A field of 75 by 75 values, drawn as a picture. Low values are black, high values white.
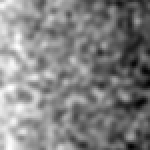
Grain: blotchy. Stripes: none. Slope: up to the left. Average level on the scale: 50%. Histogram: bell-shaped. Lone odd cells: none.
